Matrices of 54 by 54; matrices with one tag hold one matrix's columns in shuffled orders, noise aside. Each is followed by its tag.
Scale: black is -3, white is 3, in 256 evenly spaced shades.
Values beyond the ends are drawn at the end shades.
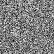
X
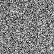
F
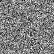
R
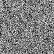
X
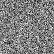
F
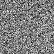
F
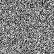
F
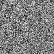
X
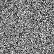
F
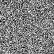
F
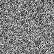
F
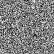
R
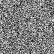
X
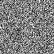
R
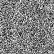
R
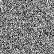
R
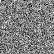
R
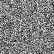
X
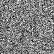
X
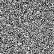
F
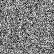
R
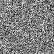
X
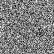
R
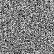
X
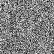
X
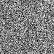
X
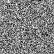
R
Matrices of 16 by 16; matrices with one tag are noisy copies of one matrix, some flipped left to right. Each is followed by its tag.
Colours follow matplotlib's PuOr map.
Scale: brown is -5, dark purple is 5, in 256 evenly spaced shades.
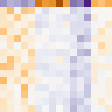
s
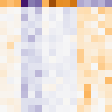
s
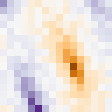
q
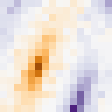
q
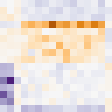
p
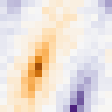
q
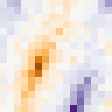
q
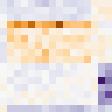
p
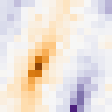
q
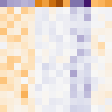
s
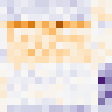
p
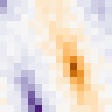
q
